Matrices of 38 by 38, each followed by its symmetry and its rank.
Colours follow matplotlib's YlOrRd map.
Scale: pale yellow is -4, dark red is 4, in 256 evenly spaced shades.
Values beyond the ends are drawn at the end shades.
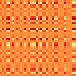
neither, rank one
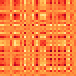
symmetric, rank two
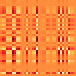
neither, rank one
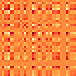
symmetric, rank two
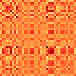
symmetric, rank two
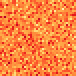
antisymmetric, full rank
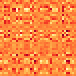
neither, rank three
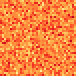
antisymmetric, full rank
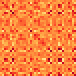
symmetric, rank three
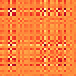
symmetric, rank two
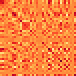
symmetric, rank three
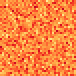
antisymmetric, full rank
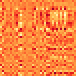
neither, rank three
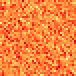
antisymmetric, full rank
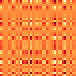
neither, rank one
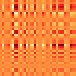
neither, rank one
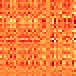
neither, rank three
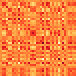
symmetric, rank three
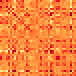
symmetric, rank three
